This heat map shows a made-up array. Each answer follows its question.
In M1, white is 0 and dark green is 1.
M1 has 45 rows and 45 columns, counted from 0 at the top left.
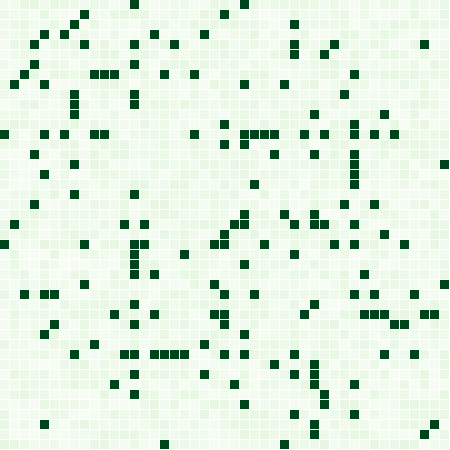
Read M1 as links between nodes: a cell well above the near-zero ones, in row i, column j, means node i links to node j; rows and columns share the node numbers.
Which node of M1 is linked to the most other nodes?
node 13
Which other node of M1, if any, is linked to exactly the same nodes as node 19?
node 10
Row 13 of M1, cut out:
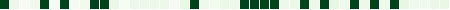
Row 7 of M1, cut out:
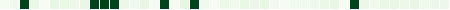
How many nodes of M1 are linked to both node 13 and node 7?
4
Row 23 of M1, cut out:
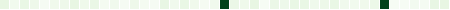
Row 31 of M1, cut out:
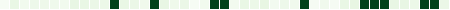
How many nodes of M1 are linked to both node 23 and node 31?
2
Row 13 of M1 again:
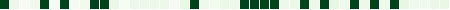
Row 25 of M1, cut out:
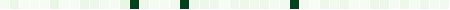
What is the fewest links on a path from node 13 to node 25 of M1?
1
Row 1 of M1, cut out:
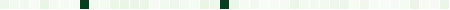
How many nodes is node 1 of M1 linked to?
2
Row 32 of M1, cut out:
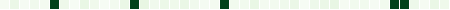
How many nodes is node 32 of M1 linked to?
5
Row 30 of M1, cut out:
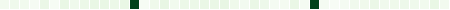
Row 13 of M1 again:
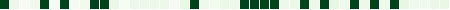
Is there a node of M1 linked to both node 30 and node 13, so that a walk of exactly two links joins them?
no
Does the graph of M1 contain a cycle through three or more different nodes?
yes
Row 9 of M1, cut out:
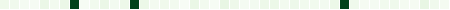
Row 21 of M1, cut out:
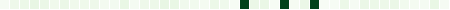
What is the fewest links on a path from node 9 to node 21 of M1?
3
